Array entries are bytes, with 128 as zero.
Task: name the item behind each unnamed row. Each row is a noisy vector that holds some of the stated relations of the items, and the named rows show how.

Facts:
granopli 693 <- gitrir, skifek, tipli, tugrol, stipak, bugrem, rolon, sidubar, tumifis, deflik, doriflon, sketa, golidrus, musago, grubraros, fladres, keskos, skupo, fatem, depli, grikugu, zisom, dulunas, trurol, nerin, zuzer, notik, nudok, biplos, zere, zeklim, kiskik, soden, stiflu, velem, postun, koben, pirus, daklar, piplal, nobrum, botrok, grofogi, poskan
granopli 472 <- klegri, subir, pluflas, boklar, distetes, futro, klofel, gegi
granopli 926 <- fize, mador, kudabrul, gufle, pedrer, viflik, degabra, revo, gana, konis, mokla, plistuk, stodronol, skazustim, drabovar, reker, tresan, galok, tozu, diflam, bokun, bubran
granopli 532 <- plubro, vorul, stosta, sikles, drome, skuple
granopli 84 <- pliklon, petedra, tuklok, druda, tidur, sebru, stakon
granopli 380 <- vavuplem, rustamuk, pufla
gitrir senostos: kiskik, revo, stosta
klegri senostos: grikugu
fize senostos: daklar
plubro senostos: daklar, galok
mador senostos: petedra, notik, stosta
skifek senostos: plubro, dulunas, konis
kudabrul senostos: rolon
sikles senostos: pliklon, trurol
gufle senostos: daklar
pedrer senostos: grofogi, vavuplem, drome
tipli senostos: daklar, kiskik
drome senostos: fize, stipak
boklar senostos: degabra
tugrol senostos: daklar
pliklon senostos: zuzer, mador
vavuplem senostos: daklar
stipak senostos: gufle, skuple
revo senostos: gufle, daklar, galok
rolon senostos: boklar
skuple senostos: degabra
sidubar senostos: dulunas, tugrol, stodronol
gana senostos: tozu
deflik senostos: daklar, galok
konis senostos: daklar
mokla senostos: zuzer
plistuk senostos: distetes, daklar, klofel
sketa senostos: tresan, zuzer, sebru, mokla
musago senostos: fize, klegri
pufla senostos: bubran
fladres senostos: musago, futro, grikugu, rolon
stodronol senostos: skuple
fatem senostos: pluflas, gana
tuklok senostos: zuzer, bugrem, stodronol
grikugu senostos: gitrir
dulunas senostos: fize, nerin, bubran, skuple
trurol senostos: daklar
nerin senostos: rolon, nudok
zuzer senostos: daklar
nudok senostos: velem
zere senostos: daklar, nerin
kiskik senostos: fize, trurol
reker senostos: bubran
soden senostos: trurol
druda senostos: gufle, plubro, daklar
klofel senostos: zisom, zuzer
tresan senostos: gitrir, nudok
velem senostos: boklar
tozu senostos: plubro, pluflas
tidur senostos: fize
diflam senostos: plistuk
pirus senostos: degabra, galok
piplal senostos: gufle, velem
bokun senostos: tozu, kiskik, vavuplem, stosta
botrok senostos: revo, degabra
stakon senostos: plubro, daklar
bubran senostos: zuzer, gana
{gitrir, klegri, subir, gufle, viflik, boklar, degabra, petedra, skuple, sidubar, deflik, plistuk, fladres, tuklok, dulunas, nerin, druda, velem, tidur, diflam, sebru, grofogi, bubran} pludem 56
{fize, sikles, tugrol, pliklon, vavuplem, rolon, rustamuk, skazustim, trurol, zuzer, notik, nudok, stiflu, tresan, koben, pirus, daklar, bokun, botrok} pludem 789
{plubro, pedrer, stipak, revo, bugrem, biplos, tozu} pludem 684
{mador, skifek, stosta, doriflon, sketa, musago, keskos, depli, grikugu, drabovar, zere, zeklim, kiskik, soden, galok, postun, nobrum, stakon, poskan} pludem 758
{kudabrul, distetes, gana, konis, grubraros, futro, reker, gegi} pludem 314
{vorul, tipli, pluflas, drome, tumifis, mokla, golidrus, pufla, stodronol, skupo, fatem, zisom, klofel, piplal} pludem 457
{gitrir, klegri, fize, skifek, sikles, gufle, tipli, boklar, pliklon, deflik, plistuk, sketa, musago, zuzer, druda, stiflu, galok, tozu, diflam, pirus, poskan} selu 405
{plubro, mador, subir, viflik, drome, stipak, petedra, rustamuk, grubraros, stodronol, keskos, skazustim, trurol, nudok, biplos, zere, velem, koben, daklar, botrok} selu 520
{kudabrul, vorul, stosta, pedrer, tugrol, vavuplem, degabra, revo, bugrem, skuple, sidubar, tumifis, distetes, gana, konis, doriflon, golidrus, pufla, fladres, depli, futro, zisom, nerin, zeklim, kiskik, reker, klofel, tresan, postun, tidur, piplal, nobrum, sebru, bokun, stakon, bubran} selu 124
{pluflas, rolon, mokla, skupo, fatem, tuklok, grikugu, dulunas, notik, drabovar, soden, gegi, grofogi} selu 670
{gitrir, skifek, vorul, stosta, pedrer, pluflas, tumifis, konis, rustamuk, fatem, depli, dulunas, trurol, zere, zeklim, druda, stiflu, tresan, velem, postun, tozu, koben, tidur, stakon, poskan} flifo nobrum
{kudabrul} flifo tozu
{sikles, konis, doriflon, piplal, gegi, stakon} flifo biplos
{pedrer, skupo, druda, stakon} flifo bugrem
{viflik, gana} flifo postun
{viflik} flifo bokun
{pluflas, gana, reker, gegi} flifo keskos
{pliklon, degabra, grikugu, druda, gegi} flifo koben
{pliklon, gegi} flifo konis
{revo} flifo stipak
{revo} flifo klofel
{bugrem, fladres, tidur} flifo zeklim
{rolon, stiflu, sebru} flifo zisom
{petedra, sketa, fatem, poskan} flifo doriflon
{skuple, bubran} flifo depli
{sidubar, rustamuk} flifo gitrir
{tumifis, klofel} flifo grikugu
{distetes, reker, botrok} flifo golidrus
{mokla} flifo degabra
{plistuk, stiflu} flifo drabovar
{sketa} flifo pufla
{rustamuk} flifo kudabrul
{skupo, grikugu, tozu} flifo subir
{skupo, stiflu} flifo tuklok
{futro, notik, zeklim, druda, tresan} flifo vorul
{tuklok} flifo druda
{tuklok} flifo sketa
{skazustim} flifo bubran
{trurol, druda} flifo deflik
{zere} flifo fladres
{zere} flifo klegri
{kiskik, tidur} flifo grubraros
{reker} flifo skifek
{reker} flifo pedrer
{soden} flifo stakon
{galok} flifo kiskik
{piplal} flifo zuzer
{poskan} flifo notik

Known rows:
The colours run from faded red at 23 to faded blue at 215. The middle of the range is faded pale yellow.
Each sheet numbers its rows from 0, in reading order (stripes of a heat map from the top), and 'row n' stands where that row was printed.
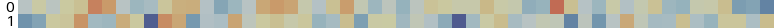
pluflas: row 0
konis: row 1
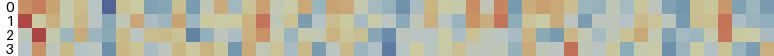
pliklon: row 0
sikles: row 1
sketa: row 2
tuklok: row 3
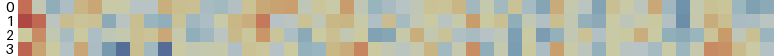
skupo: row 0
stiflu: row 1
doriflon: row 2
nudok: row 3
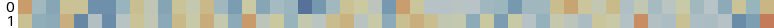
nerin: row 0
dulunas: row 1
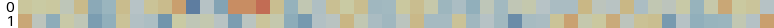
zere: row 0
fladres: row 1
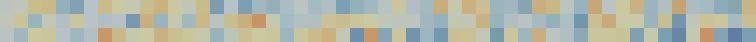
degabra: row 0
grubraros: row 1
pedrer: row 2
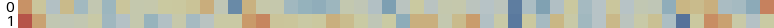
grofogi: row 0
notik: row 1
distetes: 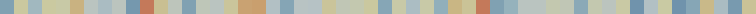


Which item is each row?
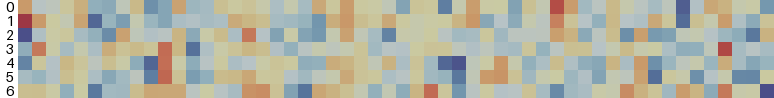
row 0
tresan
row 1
rolon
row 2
bubran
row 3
drabovar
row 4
gana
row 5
reker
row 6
kiskik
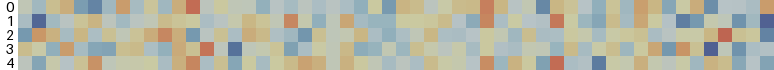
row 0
skuple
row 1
pufla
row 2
mador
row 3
tidur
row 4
stodronol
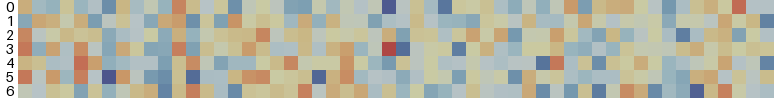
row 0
gitrir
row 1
stakon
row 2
rustamuk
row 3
fize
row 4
piplal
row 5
zuzer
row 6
stipak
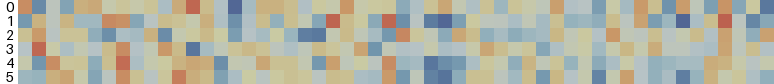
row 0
drome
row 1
tozu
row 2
velem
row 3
galok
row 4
plubro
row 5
revo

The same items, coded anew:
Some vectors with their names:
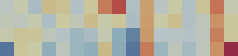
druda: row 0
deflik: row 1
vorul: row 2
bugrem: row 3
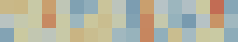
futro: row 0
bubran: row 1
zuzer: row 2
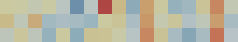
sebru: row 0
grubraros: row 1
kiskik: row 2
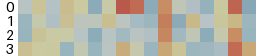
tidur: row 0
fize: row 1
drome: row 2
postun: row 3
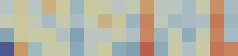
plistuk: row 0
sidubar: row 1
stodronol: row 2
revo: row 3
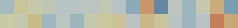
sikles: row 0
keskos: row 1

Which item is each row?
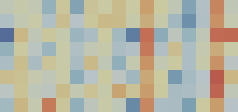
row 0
musago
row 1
sketa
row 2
pedrer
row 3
tipli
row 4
gufle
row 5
stosta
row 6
zere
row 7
klofel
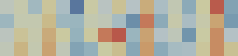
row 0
boklar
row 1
bokun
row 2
tuklok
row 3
pluflas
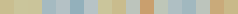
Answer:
grofogi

